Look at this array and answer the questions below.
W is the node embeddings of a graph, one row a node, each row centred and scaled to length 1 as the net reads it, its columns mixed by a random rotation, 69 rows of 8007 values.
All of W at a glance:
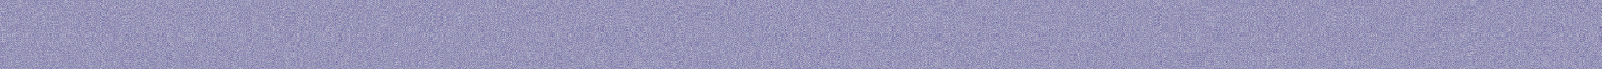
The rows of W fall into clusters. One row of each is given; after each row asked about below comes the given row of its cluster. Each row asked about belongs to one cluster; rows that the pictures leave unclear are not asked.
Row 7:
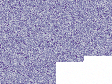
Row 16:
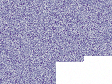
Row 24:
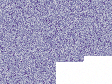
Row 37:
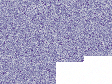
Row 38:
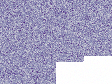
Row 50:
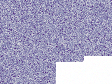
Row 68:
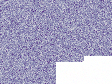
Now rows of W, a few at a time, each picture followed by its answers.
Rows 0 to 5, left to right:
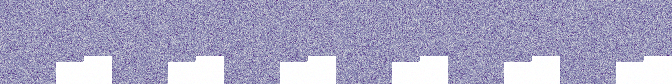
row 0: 38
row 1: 50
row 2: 38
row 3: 68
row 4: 38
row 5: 50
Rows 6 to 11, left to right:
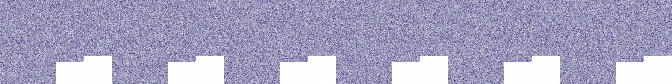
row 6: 7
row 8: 37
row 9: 16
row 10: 24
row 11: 37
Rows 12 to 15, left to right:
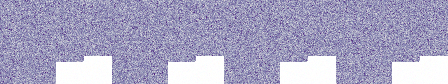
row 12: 50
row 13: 50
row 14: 24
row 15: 7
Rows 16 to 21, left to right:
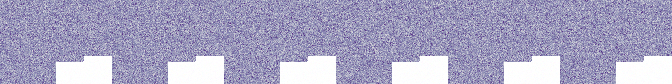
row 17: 16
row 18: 24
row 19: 7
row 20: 16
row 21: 50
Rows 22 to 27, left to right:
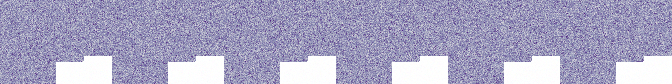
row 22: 68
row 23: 16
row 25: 16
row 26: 38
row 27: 37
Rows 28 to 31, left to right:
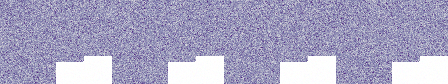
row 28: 38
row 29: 37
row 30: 37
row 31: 38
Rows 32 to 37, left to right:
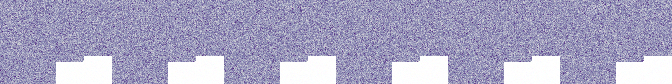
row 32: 50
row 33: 68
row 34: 68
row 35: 68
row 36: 68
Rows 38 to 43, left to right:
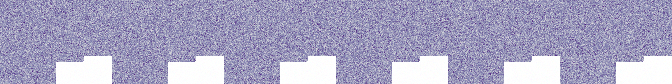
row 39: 37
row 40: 68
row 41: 37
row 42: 50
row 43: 7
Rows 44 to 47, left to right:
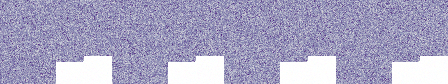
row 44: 50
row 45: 7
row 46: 24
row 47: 38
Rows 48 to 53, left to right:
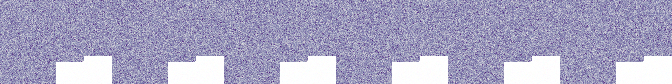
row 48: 68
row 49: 38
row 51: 50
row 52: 38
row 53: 24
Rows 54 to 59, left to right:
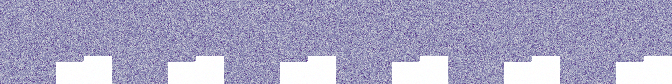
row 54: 68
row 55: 24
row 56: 37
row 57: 24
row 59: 24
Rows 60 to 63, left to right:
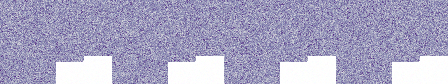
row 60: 50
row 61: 7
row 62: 7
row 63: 24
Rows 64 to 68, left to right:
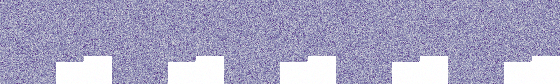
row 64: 7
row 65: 50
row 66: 24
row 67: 38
